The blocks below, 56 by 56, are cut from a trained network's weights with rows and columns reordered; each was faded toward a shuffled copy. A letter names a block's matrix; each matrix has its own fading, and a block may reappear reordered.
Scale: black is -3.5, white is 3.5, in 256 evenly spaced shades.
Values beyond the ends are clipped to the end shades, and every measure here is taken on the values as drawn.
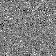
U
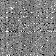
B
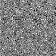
U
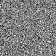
U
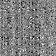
B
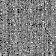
B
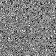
U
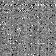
B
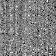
B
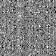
B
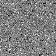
U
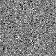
U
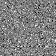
U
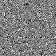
U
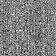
B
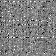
B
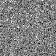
U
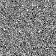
U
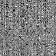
B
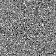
U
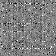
B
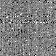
B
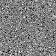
U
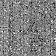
B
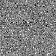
U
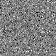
U
